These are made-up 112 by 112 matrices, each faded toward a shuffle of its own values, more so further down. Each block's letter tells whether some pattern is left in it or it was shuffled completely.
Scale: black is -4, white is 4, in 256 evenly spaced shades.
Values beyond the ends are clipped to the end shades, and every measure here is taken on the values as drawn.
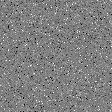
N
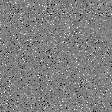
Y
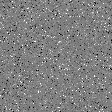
N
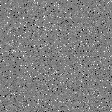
Y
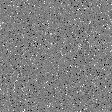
N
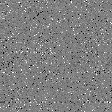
Y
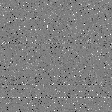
Y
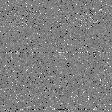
Y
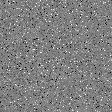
N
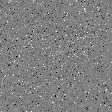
N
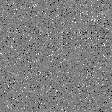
Y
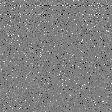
Y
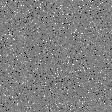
N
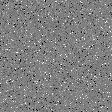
N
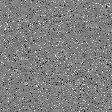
Y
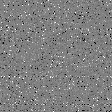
Y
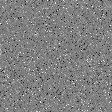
N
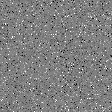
Y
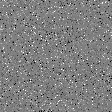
N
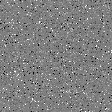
Y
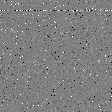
Y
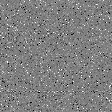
Y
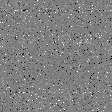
Y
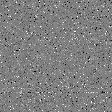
Y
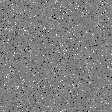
N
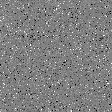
Y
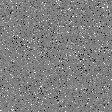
Y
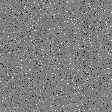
N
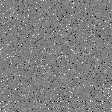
Y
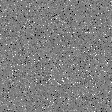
N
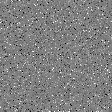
Y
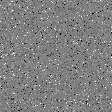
Y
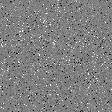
Y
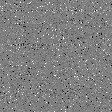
Y
